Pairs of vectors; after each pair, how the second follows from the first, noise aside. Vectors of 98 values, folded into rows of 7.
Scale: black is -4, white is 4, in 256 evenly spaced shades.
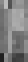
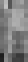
copied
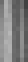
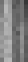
copied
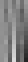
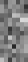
shuffled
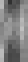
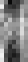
scaled up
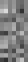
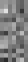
copied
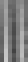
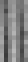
negated
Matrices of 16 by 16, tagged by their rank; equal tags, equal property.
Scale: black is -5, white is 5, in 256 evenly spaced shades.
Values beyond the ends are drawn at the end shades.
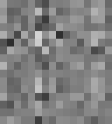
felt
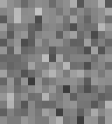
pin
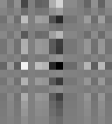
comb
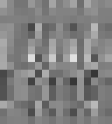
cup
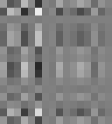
comb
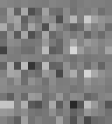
felt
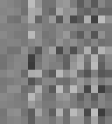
cup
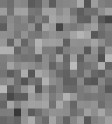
pin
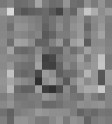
felt
